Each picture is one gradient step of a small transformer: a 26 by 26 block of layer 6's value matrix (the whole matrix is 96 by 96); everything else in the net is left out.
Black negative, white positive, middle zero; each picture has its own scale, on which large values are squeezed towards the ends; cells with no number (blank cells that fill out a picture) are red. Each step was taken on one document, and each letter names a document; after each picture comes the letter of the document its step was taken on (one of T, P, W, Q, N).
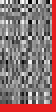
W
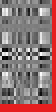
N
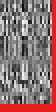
W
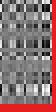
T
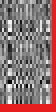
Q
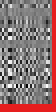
Q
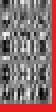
N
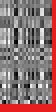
N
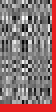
W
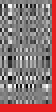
Q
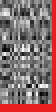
N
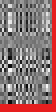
Q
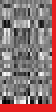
N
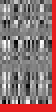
N
